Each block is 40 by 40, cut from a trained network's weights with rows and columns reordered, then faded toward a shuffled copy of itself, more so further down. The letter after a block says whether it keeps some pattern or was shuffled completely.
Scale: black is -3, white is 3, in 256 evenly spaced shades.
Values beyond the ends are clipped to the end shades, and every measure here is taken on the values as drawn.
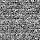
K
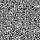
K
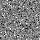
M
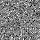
M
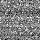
K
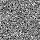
M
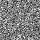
M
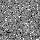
M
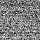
K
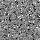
M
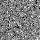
M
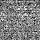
K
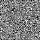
K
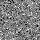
M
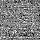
K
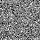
M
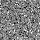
M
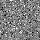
M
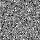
M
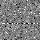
K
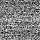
K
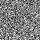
M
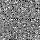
K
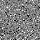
K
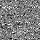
K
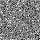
M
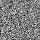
M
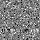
K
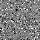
K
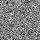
M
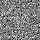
M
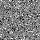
M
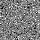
K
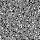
M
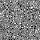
K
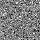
M
